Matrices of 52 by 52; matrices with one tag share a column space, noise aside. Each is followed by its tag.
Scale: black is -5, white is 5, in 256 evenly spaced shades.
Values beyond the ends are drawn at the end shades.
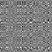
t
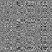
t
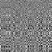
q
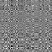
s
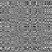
t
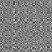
t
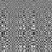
q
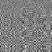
q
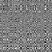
s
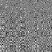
q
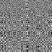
q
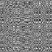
t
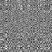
s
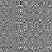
t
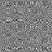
t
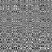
s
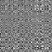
s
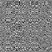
t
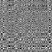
s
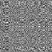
t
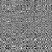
s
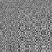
q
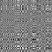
s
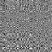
s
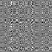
t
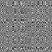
t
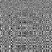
q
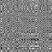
s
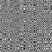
s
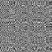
t
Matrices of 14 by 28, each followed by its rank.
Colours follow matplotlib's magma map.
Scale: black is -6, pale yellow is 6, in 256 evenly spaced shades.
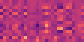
three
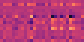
two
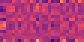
three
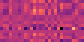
two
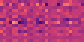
three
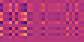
one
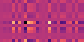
one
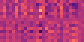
three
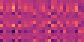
two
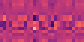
two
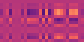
one
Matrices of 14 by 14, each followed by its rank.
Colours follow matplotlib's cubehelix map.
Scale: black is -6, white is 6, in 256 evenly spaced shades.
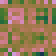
two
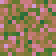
full rank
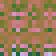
two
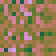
three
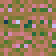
three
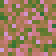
full rank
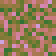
full rank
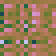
two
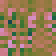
three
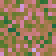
full rank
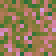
full rank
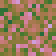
full rank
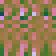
two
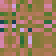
two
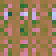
two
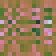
two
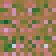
three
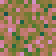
full rank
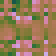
two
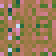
three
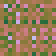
three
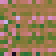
three
